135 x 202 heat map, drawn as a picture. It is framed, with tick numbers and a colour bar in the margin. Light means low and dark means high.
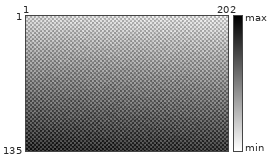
Grain: checkered. Slope: up to the bottom. Lone odd cells: none. Odd rows or columns: none.
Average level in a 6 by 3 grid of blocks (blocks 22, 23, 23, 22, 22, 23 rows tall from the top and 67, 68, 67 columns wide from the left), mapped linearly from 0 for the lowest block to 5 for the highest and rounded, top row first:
000 / 111 / 222 / 333 / 444 / 555
